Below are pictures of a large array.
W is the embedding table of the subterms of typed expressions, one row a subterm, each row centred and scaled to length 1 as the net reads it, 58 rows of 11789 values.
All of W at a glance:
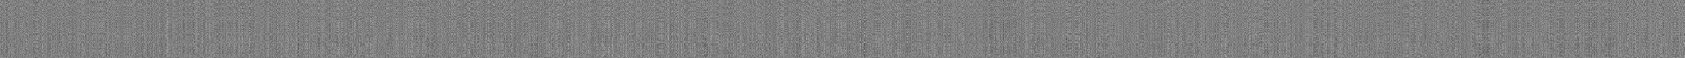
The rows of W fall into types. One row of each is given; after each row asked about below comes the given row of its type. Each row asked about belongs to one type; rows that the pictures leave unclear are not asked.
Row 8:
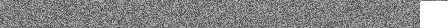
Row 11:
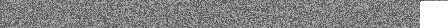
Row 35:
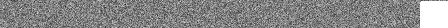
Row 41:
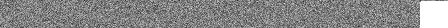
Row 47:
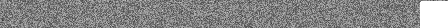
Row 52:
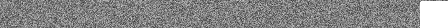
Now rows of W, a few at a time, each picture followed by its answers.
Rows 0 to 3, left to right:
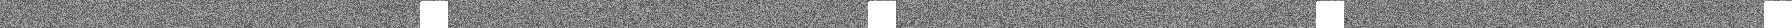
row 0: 47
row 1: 11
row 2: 11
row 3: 8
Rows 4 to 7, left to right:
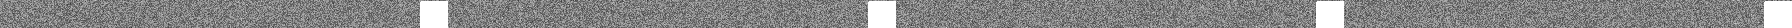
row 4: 8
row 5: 35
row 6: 41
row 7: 47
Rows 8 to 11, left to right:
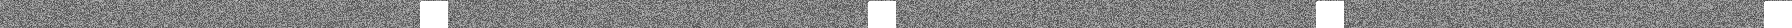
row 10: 35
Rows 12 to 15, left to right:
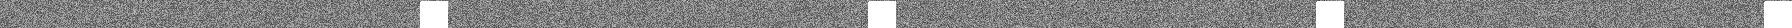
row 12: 52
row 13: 8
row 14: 47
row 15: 47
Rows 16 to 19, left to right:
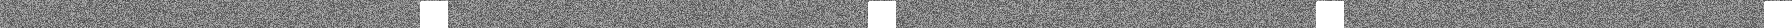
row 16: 35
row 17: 41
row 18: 52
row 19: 35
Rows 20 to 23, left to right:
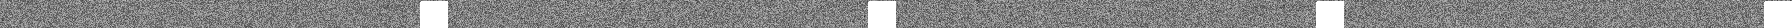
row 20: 47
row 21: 52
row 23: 47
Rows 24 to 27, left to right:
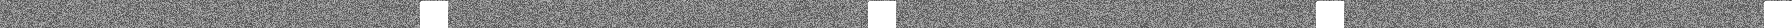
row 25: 8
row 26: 47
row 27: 47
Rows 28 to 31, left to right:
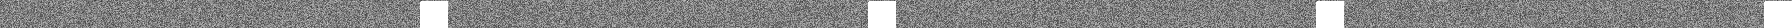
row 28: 35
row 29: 8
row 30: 35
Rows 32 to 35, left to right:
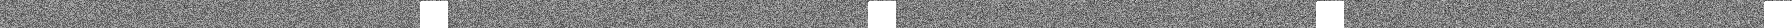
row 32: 35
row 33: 11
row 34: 11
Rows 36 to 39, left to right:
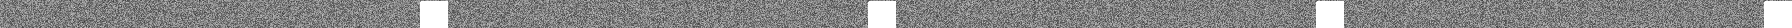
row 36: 35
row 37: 47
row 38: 35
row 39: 35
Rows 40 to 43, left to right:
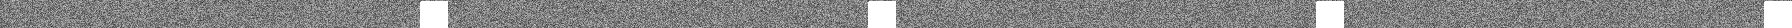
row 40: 11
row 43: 52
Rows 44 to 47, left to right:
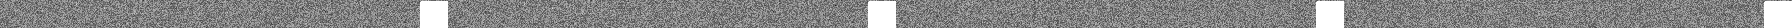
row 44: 52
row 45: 52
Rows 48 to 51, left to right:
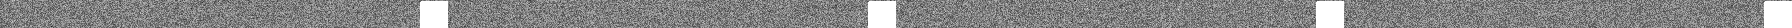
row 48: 11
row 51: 47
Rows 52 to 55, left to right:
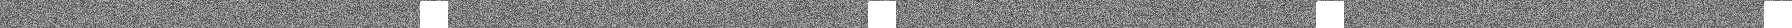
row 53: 8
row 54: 41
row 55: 52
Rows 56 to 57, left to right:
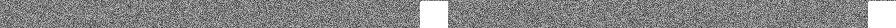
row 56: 52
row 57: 8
